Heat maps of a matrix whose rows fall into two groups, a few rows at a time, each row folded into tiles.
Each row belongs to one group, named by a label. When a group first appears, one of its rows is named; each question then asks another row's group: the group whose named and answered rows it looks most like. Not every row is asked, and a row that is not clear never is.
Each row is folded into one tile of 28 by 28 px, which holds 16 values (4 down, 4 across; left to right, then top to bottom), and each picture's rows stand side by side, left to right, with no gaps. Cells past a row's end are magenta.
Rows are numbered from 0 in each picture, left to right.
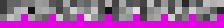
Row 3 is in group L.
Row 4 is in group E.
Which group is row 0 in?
E
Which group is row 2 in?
E
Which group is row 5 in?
E
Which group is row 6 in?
E
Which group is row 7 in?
L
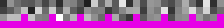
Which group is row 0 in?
E
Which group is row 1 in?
E
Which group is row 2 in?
L
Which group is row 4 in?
E
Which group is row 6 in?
E
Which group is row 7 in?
L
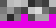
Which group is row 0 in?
L
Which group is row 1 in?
L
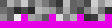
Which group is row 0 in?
L
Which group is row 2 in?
L
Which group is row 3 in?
L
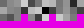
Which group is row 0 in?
L
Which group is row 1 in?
L
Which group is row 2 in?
L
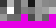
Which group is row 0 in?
L
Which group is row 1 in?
E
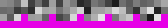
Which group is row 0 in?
L
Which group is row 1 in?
E
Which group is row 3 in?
E
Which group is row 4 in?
L
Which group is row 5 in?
L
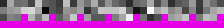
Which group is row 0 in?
E
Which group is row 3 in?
E
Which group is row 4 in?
L
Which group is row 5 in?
E
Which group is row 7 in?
E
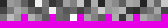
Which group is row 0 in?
E
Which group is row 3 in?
E
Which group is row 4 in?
L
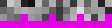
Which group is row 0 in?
E
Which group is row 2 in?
E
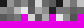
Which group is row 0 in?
E
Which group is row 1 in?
L
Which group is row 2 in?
L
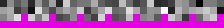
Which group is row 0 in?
L
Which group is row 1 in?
L
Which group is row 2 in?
E
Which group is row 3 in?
E
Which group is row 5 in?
E
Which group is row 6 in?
E
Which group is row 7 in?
L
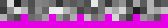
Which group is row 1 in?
E
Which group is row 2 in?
L
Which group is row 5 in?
E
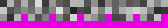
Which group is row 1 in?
L
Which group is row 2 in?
L
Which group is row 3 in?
E
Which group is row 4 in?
E
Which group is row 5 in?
L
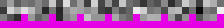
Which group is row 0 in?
E
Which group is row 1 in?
L
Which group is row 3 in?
L
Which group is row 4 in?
E
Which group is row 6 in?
L
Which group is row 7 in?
E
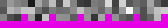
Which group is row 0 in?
E
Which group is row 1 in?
L
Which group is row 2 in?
E
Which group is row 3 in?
L
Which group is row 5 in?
E
